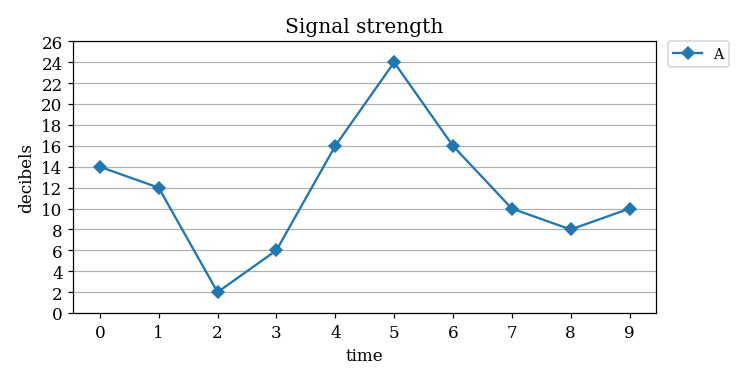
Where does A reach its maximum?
5
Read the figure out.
Title: Signal strength
x-axis: time, ticks 0 1 2 3 4 5 6 7 8 9
y-axis: decibels, ticks 0 2 4 6 8 10 12 14 16 18 20 22 24 26
Legend: A
Values:
A: 14 12 2 6 16 24 16 10 8 10
